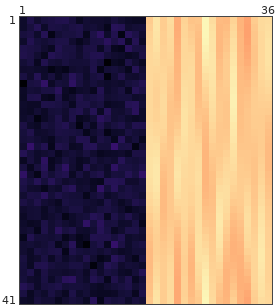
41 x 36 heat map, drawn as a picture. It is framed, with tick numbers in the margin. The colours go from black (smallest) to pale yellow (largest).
The table splits into one row of 2 panels. Panel 1,1: very low, fine-grained, faint in contrast. Panel 1,2: very high, streaked downward, faint in contrast.
